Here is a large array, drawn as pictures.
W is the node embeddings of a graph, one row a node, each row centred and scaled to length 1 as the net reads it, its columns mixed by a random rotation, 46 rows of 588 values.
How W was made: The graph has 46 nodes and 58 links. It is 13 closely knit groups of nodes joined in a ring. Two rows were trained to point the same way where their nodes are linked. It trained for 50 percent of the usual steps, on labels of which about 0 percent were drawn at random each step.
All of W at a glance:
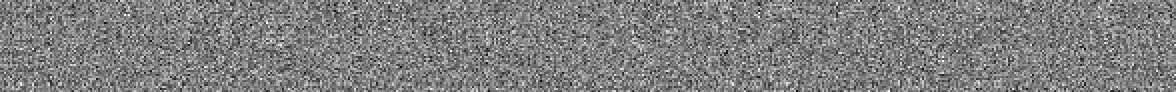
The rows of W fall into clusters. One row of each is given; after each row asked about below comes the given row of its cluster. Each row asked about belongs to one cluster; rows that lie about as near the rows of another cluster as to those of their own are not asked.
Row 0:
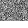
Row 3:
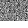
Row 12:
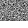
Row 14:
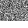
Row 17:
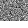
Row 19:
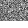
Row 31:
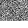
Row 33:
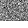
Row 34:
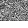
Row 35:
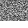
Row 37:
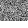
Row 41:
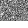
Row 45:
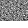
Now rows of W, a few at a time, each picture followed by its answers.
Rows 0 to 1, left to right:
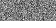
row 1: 14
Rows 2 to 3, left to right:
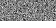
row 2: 45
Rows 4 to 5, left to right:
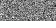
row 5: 45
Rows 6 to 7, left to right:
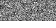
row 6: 34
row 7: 3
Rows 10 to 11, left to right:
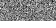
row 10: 3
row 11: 19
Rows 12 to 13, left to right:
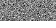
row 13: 17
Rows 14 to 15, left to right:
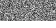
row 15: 35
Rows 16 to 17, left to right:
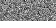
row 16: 19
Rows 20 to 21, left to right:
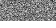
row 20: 35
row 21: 19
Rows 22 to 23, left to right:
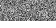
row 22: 37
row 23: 12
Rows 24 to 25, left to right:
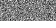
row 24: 41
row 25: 0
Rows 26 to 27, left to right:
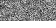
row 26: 34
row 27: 31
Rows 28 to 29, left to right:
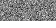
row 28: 17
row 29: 12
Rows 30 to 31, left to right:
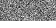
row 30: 17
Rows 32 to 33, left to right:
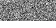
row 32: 12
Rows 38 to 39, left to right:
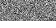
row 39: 33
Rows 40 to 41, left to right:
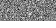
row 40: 37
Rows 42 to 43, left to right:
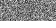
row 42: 41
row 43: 37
